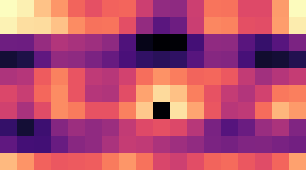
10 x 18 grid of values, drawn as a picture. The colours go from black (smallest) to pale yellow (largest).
A single lone cell is far lower than the cells round it. The top left is the ninth with the highest average. Stripes running across repeat 2 times from top to bottom. The centre is the roughest part. There is no overall slope.
